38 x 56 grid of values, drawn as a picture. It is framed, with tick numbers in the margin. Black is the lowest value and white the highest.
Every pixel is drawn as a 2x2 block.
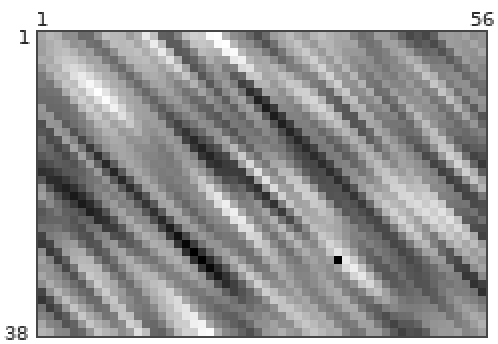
Mirror symmetry: none. Ninth with the lowest average: middle left. Grain: diagonal, down to the right. Lone odd cells: 1, lower than its neighbours. Slope: none.
